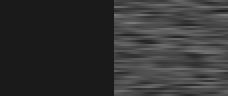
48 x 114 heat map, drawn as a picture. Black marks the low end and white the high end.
The table splits into one row of 2 panels. Panel 1,1: very low, flat. Panel 1,2: low, streaked across.
